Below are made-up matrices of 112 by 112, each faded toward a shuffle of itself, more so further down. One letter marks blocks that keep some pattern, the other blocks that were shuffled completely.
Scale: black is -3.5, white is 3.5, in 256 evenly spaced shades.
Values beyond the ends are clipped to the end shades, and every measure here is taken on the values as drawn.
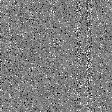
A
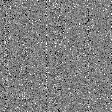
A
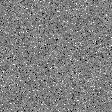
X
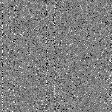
A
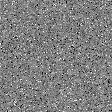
X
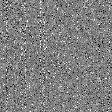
A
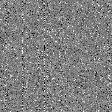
A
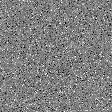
X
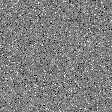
X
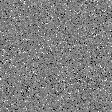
X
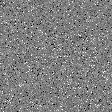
X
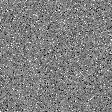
X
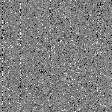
A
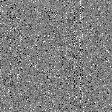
A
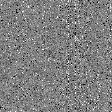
A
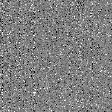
A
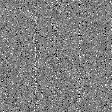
A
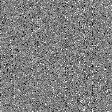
A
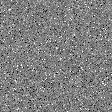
X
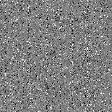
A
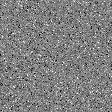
X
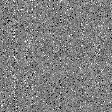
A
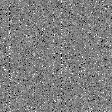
A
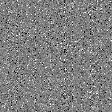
A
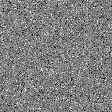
X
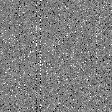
A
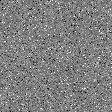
X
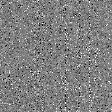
A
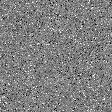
X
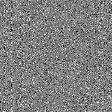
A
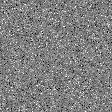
X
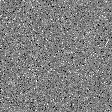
X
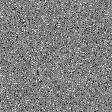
X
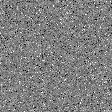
X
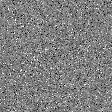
X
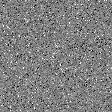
X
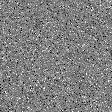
X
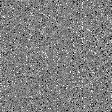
A
